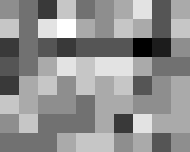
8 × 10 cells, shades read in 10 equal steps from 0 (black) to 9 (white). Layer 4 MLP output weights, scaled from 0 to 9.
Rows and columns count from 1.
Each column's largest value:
7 7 8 9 7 8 8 8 6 7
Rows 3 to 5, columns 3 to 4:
3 2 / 6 8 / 7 5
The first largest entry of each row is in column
8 4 10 4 3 1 8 5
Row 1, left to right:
5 4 2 7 4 5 6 8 3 6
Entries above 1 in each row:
10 10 8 10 10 10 10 10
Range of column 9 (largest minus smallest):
5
